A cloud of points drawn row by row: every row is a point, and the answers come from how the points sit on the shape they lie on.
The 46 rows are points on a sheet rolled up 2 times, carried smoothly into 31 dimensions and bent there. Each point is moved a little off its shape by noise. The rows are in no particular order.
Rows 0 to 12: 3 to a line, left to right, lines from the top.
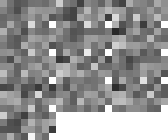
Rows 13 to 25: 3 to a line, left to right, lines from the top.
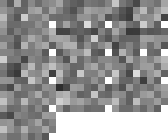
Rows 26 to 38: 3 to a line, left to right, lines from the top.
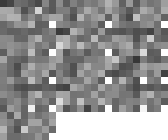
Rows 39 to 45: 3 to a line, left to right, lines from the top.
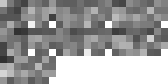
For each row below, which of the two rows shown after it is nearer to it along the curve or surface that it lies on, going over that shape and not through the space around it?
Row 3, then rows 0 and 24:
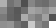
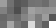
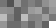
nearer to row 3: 0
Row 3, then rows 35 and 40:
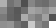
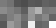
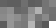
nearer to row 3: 35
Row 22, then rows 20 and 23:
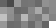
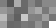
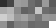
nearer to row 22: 20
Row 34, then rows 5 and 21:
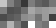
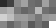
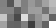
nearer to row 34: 21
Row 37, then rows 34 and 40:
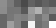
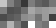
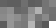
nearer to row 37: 40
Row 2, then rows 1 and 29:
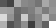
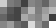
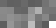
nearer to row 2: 1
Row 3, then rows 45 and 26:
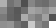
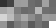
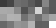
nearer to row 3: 26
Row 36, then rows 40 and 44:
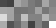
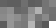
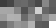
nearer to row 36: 44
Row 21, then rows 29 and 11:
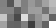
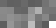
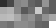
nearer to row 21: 11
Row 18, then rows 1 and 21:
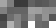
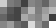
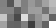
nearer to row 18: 1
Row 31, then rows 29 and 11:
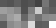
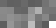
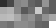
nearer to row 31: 11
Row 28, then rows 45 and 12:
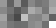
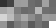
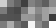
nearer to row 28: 45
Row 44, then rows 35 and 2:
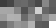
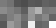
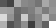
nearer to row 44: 35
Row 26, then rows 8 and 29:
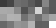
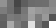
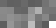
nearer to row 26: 8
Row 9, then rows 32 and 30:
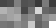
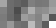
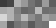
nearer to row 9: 30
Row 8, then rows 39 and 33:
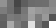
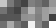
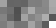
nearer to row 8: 33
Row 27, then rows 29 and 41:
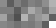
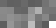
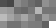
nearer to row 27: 41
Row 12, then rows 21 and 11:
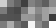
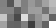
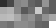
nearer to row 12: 21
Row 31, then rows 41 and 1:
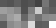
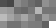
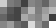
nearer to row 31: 41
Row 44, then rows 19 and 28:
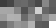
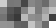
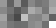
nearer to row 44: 28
